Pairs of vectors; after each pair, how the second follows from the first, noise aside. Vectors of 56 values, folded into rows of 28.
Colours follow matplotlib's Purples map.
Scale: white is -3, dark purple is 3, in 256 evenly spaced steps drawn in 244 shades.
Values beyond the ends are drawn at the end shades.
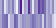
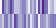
shuffled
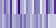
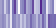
negated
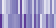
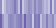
shrunk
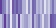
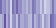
shrunk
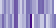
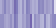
shrunk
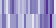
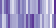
negated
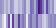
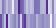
shuffled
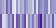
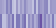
shrunk
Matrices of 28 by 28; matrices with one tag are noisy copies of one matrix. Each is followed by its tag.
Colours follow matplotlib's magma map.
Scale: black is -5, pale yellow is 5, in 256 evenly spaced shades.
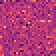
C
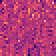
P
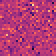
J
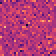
C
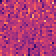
P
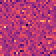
C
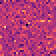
C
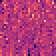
P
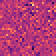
J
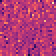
P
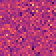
J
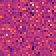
J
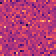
C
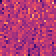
P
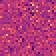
J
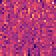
P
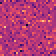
C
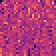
P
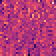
P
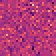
J
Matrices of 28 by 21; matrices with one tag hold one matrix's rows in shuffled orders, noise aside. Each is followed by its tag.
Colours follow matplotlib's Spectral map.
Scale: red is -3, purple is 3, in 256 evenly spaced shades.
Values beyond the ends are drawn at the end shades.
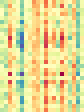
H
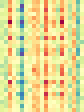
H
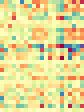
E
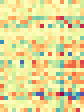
E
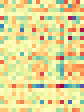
E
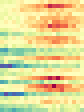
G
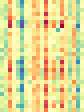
H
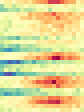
G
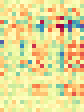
E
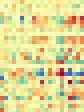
E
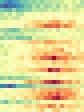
G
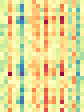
H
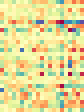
E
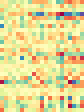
E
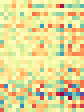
E
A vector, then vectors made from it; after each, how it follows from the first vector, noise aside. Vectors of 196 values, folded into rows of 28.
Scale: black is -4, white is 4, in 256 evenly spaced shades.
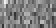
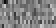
sign-scrambled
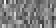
sign-scrambled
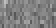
shrunk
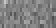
shrunk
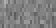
shrunk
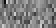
sign-scrambled
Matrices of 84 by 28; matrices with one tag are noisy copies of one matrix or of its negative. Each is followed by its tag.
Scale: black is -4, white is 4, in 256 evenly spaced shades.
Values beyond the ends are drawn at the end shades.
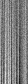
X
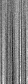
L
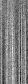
L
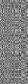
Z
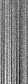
X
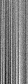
X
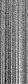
X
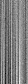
X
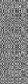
Z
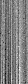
X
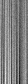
X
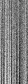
X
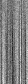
L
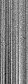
X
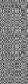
Z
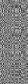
Z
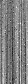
L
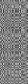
Z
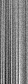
X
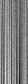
X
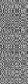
Z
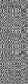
Z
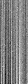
X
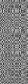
Z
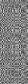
Z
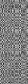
Z
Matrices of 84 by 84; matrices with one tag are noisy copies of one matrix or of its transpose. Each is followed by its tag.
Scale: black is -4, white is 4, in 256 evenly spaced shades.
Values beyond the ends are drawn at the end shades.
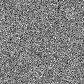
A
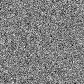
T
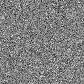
A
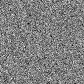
T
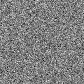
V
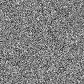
A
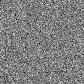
T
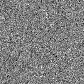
A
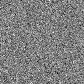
T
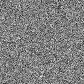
A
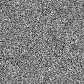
A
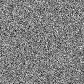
V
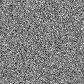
V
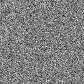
V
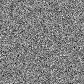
V
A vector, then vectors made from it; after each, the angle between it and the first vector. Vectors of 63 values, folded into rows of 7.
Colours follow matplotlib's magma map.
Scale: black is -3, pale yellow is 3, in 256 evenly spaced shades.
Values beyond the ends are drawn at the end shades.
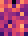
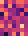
partly aligned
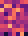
partly aligned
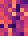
partly opposed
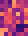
partly opposed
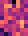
partly aligned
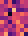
partly aligned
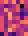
orthogonal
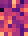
nearly opposite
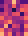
nearly opposite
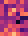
orthogonal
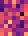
nearly opposite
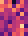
nearly parallel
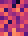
partly aligned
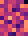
orthogonal
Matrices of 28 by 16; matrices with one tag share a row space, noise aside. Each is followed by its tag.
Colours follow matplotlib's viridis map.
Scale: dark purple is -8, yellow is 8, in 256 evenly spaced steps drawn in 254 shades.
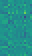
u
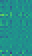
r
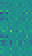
r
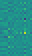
u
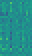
r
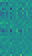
r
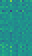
r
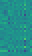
u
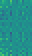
r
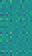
r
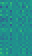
r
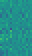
r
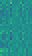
r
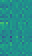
r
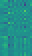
u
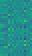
u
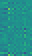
u
